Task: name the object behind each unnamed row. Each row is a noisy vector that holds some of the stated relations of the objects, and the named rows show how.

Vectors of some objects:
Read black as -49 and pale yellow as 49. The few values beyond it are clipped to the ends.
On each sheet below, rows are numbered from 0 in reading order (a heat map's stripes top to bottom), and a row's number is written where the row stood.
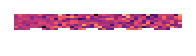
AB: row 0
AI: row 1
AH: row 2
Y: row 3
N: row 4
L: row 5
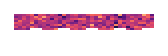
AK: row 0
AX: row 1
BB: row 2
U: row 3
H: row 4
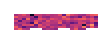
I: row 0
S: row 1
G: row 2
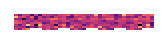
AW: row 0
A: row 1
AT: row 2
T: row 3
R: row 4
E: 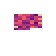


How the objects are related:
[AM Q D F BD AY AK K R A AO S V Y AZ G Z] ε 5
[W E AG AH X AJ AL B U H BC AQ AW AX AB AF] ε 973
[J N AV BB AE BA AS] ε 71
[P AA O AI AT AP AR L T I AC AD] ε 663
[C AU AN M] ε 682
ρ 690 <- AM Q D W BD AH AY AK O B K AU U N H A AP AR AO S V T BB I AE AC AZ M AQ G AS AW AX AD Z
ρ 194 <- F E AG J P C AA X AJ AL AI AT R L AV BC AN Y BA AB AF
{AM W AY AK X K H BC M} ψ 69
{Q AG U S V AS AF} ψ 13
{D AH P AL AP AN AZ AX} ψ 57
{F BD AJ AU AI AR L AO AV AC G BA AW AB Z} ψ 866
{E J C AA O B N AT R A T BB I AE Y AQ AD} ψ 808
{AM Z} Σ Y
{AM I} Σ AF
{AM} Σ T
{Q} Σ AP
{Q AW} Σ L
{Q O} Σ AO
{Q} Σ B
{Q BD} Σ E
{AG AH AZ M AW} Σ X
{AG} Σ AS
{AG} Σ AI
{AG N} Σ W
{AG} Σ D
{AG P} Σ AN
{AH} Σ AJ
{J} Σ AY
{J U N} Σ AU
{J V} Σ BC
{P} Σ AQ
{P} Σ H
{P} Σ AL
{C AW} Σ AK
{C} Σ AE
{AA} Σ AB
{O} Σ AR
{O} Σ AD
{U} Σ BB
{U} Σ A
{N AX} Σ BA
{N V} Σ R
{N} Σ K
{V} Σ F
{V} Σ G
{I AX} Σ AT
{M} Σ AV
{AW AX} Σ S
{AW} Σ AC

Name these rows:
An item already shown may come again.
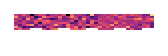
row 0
AM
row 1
AH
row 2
J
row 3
AE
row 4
Y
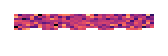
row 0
AG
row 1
BC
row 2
AS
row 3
C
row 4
N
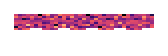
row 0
M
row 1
AU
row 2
AM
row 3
P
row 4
AZ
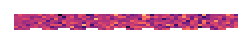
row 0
AB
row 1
I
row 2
BD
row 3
AV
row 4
D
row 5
C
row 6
J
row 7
AJ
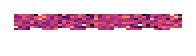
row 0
AO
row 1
U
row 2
O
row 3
AC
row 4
Q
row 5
AN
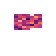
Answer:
X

